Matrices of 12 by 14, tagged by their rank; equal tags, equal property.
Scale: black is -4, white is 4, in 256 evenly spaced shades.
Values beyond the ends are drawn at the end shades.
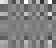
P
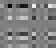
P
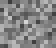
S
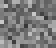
S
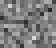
S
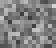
S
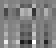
P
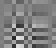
P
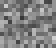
S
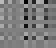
P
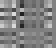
P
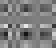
P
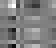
P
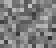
S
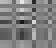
P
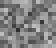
S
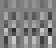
P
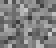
S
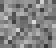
S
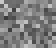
S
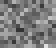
S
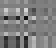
P
